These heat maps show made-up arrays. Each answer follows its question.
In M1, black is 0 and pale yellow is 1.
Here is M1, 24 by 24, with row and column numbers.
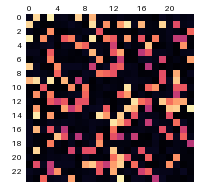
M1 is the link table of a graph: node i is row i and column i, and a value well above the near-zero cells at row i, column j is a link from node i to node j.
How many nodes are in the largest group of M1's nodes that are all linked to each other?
4
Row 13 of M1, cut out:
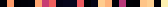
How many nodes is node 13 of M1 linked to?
11
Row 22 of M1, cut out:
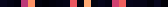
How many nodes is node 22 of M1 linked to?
6
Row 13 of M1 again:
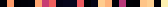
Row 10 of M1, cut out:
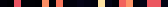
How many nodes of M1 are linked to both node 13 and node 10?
4
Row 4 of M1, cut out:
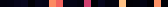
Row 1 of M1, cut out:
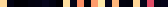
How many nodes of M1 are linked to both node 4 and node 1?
0
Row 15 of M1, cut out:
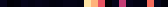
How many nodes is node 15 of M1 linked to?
5
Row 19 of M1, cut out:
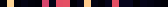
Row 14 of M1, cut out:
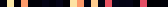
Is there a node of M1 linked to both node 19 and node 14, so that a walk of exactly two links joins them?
yes
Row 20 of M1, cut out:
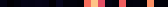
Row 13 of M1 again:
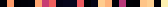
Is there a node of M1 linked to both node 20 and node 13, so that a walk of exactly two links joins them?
yes
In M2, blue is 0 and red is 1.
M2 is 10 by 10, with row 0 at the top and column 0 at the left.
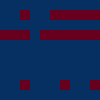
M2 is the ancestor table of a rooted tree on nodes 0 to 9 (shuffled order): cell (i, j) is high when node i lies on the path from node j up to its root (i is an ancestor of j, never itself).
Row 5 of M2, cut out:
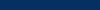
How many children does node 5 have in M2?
0
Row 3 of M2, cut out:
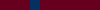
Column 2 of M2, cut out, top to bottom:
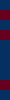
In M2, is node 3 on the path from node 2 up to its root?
yes
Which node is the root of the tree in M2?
3
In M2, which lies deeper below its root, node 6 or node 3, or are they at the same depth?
node 6
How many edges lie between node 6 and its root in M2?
3
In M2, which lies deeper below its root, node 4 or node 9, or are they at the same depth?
node 9
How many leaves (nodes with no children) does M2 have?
7
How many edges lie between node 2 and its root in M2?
3
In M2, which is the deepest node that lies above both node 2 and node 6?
8
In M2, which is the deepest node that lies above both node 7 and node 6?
1
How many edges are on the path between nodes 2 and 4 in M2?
4
